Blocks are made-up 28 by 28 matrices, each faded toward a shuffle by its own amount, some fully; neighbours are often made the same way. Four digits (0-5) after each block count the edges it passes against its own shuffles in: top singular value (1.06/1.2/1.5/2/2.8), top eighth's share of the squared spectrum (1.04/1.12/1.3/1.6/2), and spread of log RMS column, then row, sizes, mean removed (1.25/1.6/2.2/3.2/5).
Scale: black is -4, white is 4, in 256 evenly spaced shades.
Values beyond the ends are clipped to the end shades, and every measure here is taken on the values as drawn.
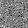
0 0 0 0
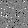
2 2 0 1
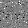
0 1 0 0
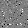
2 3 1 0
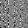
2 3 3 0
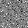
0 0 0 0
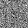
0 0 0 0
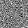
2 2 1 0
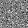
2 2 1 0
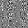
3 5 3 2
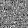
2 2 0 0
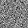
2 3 1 0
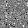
2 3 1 0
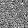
0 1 0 0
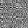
3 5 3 2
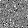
0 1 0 0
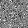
1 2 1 0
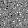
1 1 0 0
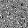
2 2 0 0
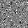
1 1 0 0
